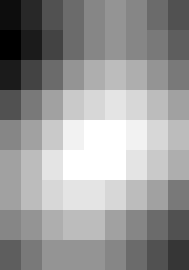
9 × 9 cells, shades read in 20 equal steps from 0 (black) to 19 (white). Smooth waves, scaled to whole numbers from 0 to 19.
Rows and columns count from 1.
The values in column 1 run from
0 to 12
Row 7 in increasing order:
9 12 12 14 14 16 16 17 17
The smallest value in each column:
0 2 5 8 10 10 8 6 4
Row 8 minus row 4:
4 2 1 -1 -2 -5 -6 -6 -6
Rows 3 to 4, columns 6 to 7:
14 13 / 17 16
